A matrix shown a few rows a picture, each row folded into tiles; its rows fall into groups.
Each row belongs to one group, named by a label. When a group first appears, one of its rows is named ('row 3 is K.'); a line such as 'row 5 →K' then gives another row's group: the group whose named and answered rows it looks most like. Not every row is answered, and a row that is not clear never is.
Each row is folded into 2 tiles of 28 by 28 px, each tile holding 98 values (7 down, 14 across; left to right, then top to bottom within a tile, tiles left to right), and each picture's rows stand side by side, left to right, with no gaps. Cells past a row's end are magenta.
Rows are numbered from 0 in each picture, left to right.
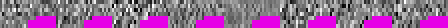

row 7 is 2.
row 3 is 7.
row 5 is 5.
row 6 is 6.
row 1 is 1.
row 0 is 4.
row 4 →7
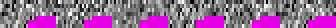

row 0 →6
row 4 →5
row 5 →6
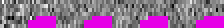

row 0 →1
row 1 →7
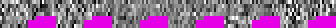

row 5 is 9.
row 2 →1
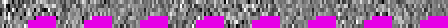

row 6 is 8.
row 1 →6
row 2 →9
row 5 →9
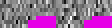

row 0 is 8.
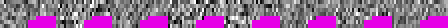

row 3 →1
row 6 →5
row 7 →1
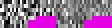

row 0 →5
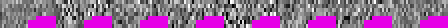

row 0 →2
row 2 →1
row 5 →6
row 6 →1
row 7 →9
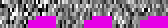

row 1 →7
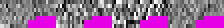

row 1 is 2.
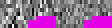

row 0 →9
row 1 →5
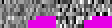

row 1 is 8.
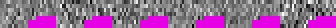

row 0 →9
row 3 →6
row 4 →1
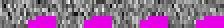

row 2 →8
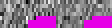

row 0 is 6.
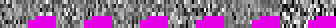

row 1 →9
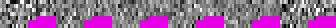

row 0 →6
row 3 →6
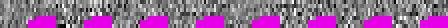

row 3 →4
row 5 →4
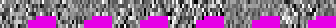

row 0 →5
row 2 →9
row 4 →7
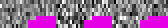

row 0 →2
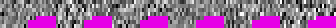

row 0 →6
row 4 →7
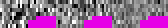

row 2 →8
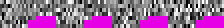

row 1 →5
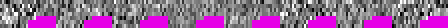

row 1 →6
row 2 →1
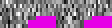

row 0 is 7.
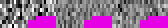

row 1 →7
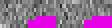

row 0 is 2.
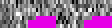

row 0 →7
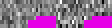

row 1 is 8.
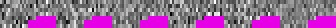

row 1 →7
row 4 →8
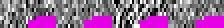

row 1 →9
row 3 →2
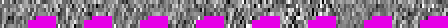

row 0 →1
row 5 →9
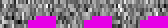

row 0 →1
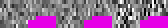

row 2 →9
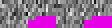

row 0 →4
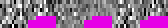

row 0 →9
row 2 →9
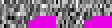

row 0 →1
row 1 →7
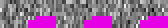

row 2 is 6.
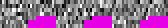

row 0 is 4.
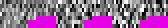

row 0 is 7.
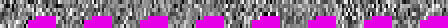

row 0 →6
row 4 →8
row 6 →9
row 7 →5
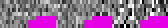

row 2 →9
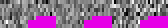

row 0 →8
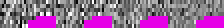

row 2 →8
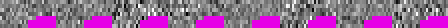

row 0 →5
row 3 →4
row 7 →2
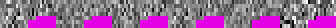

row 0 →9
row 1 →5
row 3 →9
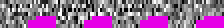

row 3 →6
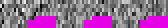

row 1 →8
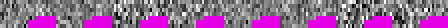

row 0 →6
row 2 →2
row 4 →5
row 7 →7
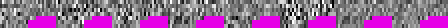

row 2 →9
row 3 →1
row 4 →1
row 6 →1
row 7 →6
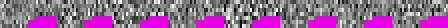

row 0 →8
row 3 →2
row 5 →5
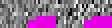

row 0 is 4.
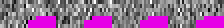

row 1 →1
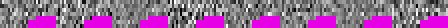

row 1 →6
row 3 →7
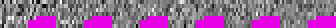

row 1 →8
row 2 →6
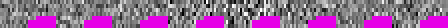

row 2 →2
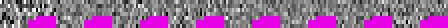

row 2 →6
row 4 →4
